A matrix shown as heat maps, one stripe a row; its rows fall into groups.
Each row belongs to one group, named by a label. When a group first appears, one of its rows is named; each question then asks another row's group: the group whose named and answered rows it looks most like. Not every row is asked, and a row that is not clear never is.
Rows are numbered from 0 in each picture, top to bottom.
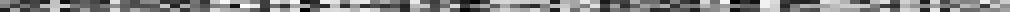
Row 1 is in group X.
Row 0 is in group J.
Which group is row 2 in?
J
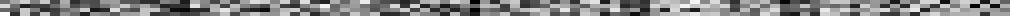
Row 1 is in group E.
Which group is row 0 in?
X
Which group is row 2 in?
J
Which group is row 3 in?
X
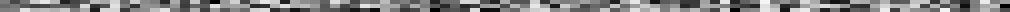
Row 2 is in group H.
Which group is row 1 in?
J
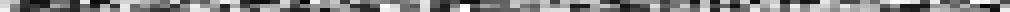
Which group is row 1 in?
E
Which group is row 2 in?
E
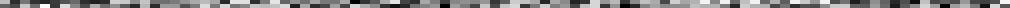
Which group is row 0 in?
E
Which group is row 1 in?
X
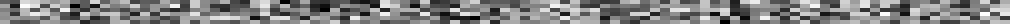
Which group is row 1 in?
H
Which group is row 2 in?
X
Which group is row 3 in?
H
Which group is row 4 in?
J
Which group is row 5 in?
X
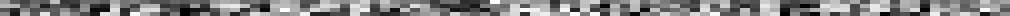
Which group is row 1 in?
J
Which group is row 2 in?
J
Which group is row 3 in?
X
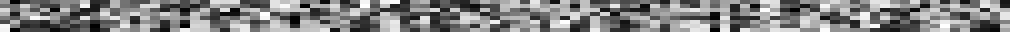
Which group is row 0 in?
J
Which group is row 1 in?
J
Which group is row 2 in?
X
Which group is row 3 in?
H
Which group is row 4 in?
H
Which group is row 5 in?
E
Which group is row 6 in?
E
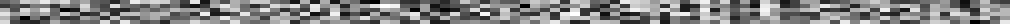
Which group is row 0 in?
H
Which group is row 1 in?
J
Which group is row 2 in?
H
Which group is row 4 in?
J
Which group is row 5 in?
E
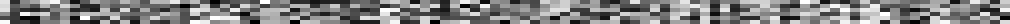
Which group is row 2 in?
E
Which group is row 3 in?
H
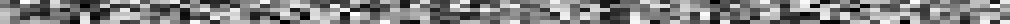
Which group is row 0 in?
H
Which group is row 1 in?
X
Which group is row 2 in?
E
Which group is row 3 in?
J
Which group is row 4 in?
J
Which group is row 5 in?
H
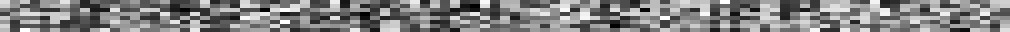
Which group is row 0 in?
X
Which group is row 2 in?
J
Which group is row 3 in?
H
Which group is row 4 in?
X
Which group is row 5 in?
H
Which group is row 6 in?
E
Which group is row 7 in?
H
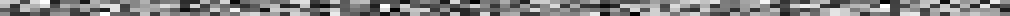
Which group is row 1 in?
H
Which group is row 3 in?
X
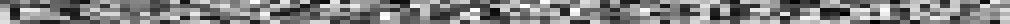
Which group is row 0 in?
X
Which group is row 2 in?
H
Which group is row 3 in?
H
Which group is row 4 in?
H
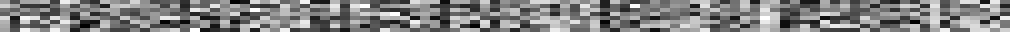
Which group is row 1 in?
J
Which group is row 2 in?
X
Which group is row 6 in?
X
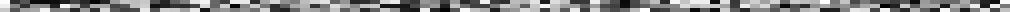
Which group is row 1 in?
X
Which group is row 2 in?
H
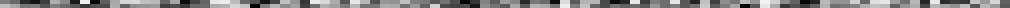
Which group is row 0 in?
J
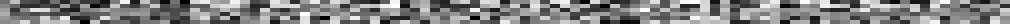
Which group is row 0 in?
E
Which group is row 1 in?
J
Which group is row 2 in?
H
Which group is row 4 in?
X
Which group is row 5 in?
X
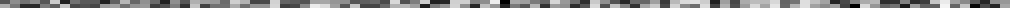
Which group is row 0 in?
E
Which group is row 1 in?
E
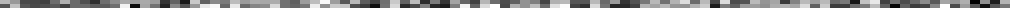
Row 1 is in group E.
